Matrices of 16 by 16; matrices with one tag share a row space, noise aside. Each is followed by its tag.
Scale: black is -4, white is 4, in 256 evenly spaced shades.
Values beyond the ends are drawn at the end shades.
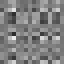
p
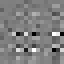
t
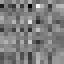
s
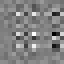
t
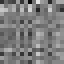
s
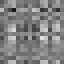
p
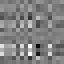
s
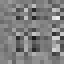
t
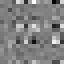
t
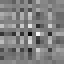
s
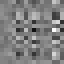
t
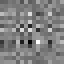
s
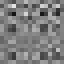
p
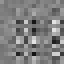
t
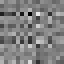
s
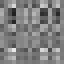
p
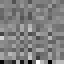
s
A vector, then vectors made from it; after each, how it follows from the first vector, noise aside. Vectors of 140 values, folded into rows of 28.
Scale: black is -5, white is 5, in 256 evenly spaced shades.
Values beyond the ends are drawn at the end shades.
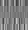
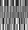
scaled up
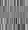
sign-scrambled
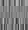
negated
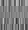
negated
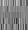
sign-scrambled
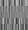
negated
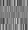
sign-scrambled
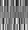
scaled up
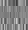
sign-scrambled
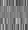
sign-scrambled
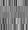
sign-scrambled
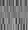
sign-scrambled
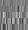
wrapped around
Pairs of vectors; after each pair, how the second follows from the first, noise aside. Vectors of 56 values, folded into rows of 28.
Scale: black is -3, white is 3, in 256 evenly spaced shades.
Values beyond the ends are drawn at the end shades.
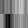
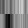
copied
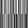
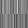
shrunk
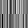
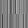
shrunk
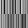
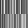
negated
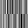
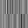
shrunk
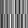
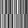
reversed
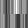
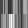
reversed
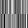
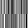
negated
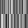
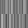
shrunk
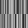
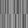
shrunk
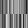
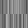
shrunk
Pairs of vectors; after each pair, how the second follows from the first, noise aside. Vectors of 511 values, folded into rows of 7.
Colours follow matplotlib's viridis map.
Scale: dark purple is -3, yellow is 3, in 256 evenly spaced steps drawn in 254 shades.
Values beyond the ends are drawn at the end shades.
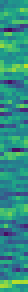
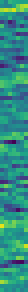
reversed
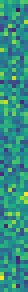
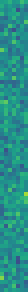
shrunk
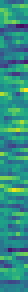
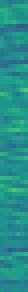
shrunk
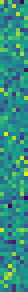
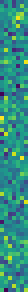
reversed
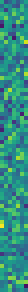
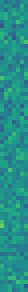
shrunk
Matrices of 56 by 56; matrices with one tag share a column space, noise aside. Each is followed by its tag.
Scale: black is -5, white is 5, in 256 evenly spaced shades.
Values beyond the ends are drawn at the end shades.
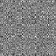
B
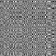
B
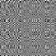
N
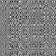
B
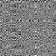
N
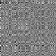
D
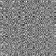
B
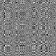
D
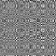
N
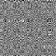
N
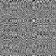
N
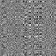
B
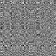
D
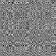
D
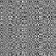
B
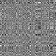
D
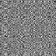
B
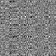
B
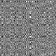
B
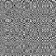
N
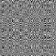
N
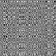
B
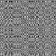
B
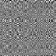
N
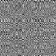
N
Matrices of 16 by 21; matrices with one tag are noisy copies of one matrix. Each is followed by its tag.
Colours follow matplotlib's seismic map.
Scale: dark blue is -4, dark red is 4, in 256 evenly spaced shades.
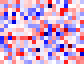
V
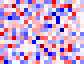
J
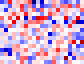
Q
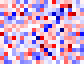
J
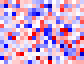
V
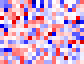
Q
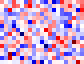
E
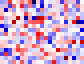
Q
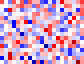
E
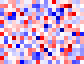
J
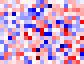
V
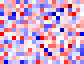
J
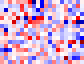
Q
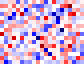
J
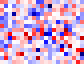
V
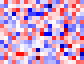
V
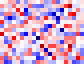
J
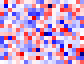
V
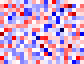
J
